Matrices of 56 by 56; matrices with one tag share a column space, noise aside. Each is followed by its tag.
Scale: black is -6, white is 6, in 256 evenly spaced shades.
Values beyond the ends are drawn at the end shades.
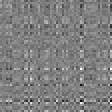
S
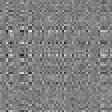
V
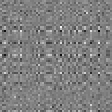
V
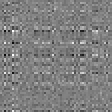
V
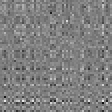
S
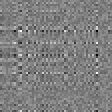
V
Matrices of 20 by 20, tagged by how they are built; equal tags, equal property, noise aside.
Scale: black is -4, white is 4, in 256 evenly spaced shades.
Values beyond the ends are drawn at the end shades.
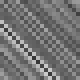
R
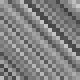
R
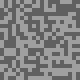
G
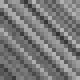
R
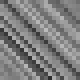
R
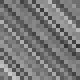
R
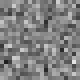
G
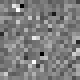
G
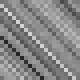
R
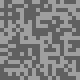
G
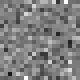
G
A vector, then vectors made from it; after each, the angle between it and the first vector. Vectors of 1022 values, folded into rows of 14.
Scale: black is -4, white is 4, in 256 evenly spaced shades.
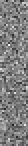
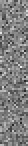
partly aligned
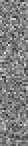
nearly parallel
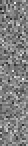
orthogonal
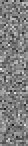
nearly parallel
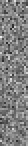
partly opposed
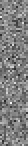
orthogonal
